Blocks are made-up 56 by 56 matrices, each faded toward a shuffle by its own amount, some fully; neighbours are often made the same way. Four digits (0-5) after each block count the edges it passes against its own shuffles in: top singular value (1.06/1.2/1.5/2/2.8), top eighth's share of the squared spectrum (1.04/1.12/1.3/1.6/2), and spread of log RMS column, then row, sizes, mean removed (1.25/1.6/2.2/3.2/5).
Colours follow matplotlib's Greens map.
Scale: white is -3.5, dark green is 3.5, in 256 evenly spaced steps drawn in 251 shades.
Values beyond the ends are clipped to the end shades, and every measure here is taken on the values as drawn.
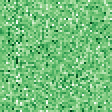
1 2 2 0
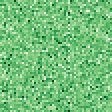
0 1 1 0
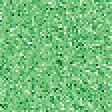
0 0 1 0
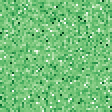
0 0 0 0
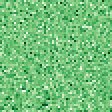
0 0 0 0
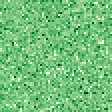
0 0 0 0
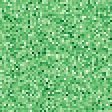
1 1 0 1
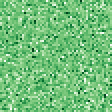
2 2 0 0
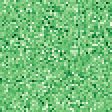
2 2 1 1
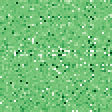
3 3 1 1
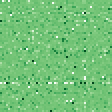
3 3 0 1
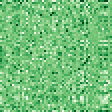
4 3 2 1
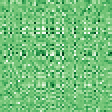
5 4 3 3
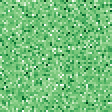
2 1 0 0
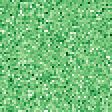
1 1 0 0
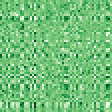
5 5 3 3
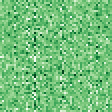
2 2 3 0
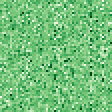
2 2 2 0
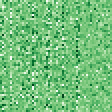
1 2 3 0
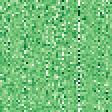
3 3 3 0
